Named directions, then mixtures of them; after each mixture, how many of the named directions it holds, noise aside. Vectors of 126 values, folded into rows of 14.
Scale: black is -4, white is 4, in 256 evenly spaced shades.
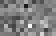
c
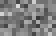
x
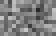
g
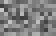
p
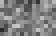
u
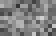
two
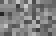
two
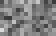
one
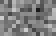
one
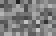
three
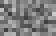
two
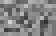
two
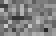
two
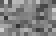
two
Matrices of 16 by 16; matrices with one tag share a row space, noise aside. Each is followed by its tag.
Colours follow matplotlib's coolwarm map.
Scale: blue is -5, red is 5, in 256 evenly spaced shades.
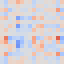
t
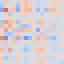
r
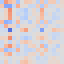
r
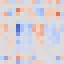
t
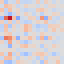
r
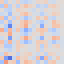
r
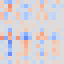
r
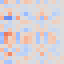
r
